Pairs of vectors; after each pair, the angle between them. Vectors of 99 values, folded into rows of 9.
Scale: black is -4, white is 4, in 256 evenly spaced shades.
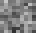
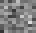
partly aligned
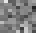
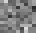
nearly parallel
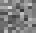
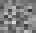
orthogonal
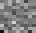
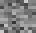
nearly opposite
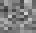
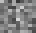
orthogonal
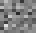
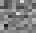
nearly opposite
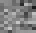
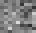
nearly parallel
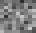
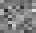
partly aligned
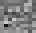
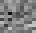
partly aligned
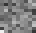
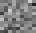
partly opposed
